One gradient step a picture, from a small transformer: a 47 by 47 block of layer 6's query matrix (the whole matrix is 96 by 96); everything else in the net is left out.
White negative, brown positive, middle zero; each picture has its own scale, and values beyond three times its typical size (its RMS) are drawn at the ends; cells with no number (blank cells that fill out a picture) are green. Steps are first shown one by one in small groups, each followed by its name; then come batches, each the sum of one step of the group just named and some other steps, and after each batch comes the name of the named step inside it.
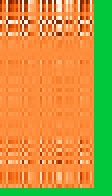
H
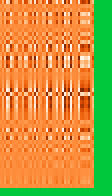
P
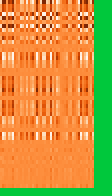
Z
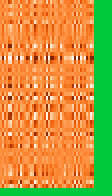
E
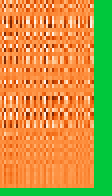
Z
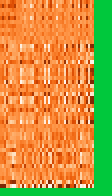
P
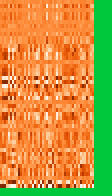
Z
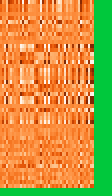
H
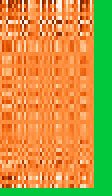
H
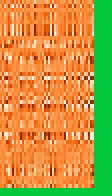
E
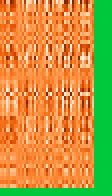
P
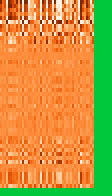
H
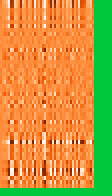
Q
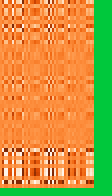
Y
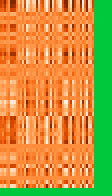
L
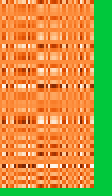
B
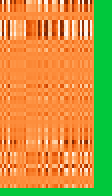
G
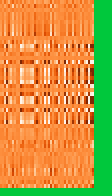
G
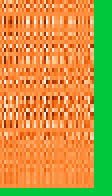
G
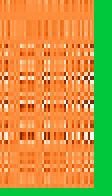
G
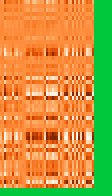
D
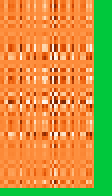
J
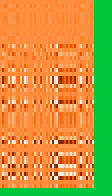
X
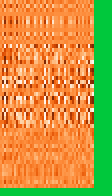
D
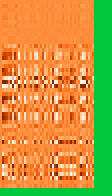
X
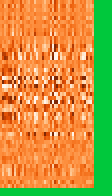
J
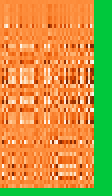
X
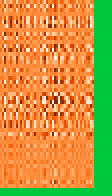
J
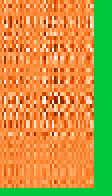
J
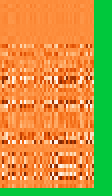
X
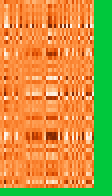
D
